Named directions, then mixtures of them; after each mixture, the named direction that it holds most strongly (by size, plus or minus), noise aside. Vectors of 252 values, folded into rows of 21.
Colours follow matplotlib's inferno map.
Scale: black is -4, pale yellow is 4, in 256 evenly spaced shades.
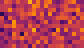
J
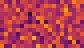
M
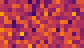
J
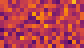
M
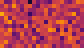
J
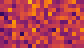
J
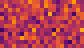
J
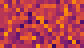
M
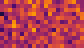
J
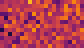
J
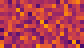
M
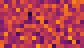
M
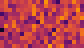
J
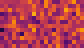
J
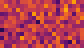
M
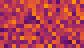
M
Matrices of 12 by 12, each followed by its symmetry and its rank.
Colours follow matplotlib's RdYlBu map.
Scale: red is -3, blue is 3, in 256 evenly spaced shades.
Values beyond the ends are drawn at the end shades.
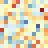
neither, full rank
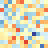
neither, full rank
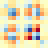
symmetric, rank two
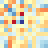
symmetric, rank two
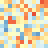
neither, full rank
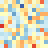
neither, full rank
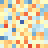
neither, full rank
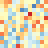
neither, full rank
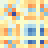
symmetric, rank two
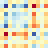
symmetric, rank two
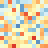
neither, full rank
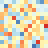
neither, full rank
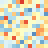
neither, full rank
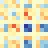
symmetric, rank two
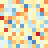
neither, full rank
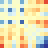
symmetric, rank two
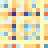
symmetric, rank two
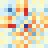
symmetric, rank two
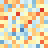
neither, full rank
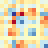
symmetric, rank two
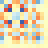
symmetric, rank two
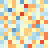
neither, full rank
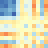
symmetric, rank two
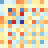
symmetric, rank two
